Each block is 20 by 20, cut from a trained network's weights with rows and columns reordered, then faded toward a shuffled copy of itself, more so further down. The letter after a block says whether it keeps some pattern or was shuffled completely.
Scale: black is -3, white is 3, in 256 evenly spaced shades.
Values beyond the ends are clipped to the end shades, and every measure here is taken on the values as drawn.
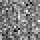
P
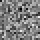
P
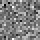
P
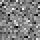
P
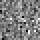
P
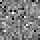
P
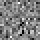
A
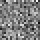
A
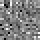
A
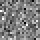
P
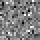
P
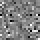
A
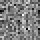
A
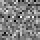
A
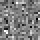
A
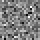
P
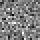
P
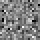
A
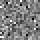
P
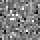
P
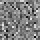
A
